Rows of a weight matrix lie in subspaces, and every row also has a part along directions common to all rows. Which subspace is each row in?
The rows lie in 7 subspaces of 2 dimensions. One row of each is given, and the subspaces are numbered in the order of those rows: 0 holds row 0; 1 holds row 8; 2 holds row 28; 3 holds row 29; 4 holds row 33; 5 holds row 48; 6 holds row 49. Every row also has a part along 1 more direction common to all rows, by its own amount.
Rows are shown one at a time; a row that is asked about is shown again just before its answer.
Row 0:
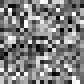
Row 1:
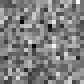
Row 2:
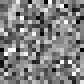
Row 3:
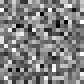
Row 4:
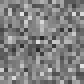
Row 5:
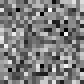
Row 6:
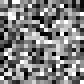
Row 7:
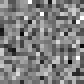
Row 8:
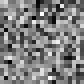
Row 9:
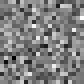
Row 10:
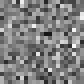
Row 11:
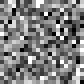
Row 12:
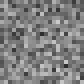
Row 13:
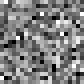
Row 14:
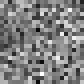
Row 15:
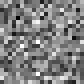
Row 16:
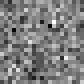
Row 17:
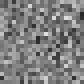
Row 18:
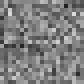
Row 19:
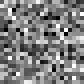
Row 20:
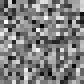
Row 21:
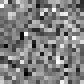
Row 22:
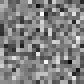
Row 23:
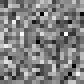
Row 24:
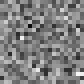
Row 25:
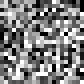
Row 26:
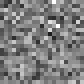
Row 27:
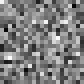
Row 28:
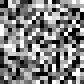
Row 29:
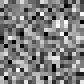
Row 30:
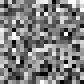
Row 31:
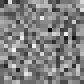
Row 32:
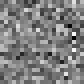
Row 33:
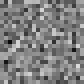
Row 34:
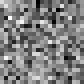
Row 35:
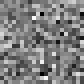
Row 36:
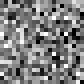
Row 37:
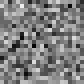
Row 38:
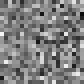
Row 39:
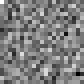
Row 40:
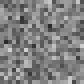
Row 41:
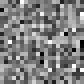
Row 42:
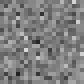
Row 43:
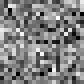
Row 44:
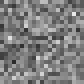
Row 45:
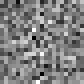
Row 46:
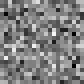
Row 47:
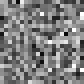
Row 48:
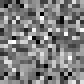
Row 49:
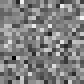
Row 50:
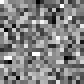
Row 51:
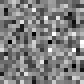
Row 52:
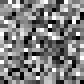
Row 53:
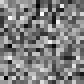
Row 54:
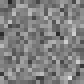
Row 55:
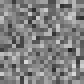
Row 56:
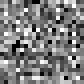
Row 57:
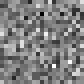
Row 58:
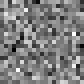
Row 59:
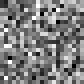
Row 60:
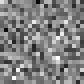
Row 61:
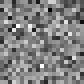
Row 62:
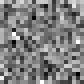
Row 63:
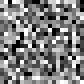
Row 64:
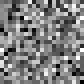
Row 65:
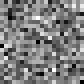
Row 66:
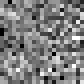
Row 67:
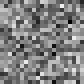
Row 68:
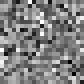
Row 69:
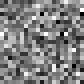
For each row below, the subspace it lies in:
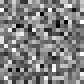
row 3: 3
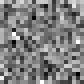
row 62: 3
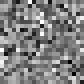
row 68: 2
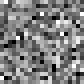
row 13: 3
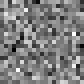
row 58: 4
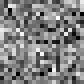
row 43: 0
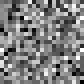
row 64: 2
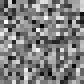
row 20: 3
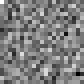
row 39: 2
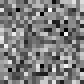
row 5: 3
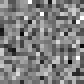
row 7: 2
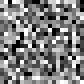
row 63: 4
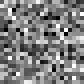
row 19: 0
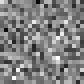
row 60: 1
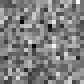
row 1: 1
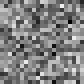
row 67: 5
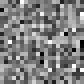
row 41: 6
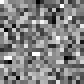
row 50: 1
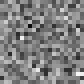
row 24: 2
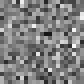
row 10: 6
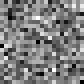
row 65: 2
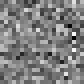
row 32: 4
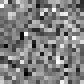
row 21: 4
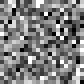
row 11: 0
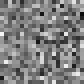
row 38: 6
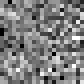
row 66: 5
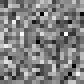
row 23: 5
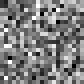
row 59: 1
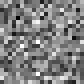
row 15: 5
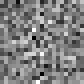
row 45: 5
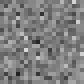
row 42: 5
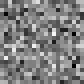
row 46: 4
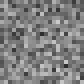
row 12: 3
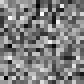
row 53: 1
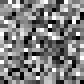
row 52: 5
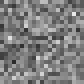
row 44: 0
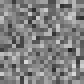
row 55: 6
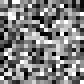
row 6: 2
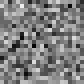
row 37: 4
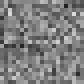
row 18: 0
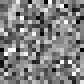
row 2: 2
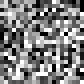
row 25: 3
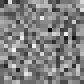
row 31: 4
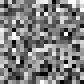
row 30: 3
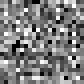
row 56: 4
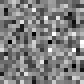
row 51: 6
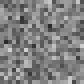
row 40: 1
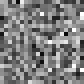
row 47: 6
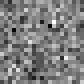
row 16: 1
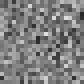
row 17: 6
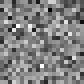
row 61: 3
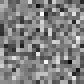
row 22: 2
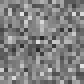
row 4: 0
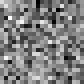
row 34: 1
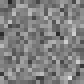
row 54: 0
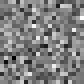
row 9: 6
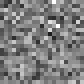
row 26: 5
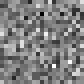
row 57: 2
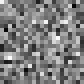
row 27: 1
